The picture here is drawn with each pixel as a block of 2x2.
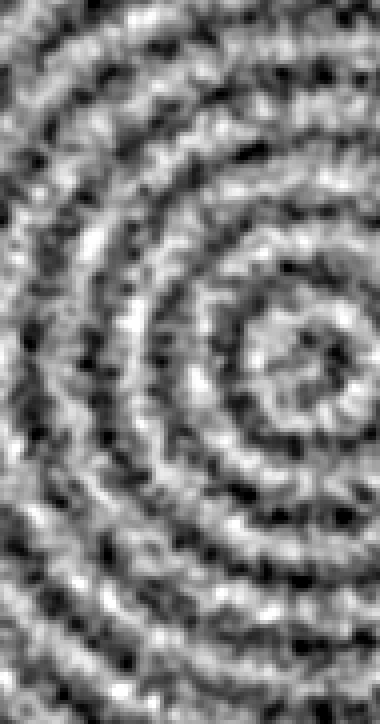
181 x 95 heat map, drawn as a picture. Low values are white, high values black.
Average level on the scale: 50%. Grain: blotchy. Slope: none. Rings: centred on the middle right. Ninth with the highest average: bottom right. Odd rows or columns: none.
